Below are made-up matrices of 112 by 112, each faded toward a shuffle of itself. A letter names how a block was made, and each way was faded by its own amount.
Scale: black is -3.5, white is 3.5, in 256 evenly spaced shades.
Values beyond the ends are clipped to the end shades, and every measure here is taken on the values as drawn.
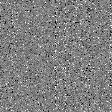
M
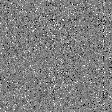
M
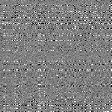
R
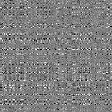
R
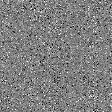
M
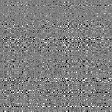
R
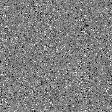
M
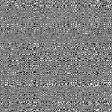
R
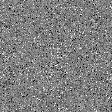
M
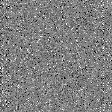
M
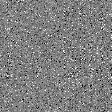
M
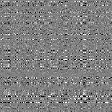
R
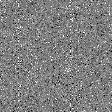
M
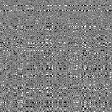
R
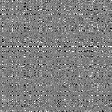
R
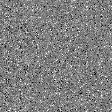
M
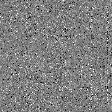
M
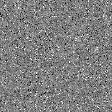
M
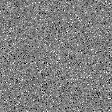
M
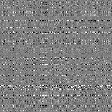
R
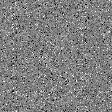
M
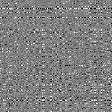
R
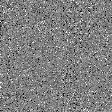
M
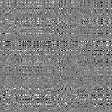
R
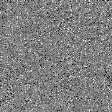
M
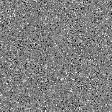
M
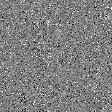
M
